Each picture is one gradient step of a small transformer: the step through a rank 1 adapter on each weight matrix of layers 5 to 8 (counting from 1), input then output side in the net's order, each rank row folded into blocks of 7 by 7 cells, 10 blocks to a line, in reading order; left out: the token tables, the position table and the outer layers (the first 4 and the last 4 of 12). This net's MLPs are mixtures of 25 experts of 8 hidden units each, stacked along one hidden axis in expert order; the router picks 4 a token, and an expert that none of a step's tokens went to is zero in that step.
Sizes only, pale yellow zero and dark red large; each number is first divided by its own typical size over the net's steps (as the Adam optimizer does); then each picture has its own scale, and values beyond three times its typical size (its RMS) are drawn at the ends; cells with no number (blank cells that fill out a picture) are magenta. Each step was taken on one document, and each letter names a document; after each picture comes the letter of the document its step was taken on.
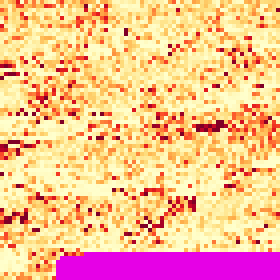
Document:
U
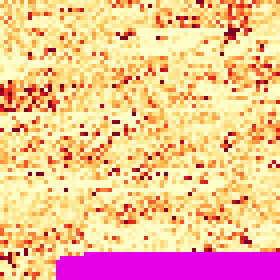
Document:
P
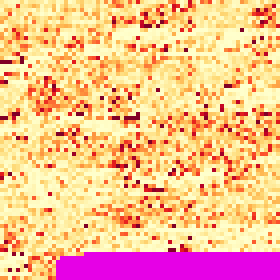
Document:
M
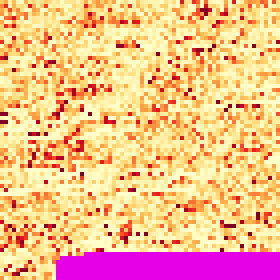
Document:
U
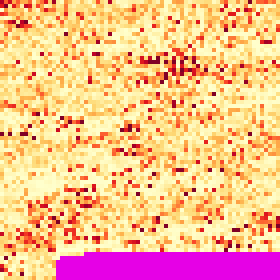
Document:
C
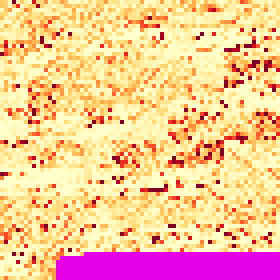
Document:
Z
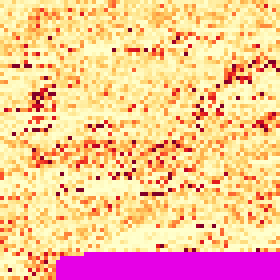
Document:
U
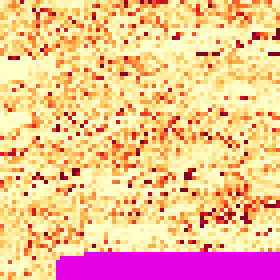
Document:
P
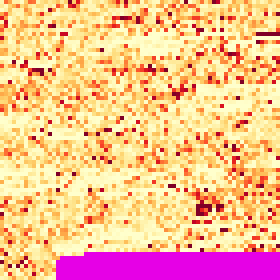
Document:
P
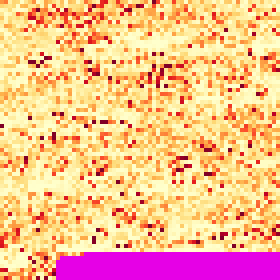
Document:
C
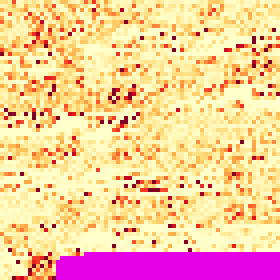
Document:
Z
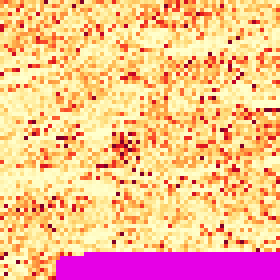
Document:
U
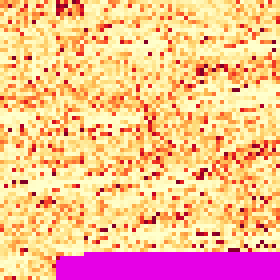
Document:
C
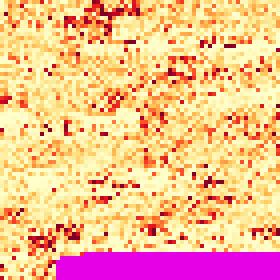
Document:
C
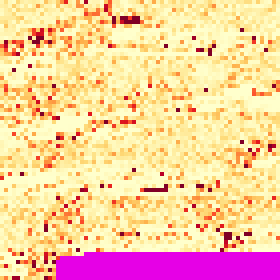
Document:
Z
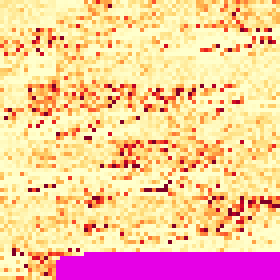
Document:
Z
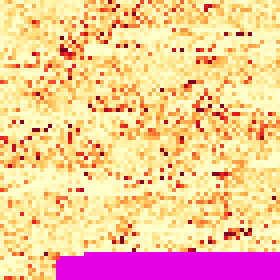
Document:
U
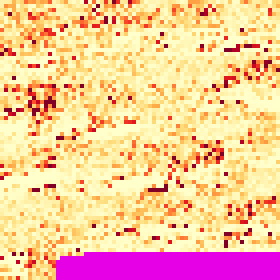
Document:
Z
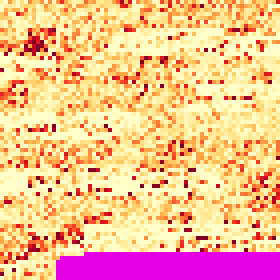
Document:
P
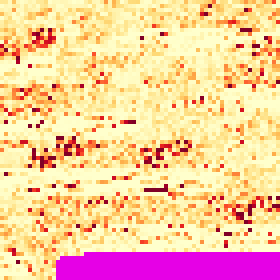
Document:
Z
